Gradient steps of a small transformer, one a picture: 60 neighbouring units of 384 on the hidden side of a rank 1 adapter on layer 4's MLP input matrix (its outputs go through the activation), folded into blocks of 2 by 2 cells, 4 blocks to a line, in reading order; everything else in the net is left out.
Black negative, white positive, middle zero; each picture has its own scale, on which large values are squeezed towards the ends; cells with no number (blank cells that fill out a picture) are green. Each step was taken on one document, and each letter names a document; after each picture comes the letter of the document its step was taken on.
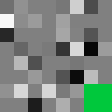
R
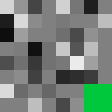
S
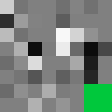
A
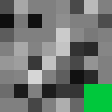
R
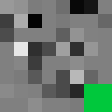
R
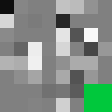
A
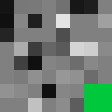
R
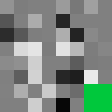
A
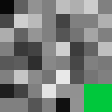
S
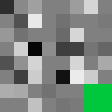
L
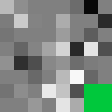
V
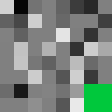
V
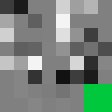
A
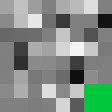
V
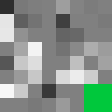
L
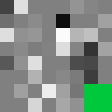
A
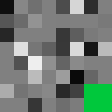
R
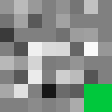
S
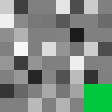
S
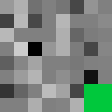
S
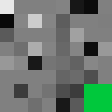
R
